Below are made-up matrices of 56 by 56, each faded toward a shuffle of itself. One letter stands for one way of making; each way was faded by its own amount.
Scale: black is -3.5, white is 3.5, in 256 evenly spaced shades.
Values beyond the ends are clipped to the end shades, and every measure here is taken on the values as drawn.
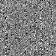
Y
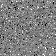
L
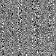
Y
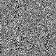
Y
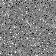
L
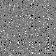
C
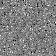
L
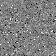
L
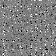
C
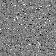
L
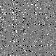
C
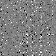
C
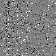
C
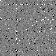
C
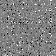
C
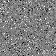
L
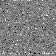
L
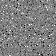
L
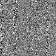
Y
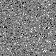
L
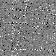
C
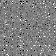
C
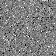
L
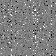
C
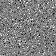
L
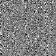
Y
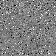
L
